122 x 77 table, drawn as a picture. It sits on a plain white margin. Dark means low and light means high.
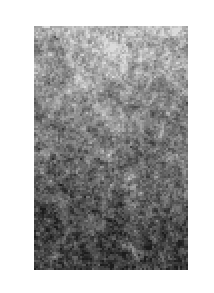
Grain: blotchy. Odd rows or columns: none. Ninth with the highest average: top middle. Slope: up to the top.
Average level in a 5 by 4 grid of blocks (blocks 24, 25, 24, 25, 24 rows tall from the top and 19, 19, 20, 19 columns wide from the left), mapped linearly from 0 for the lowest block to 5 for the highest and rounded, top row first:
4 5 5 5
3 4 3 3
2 2 2 2
1 1 1 1
0 0 0 0
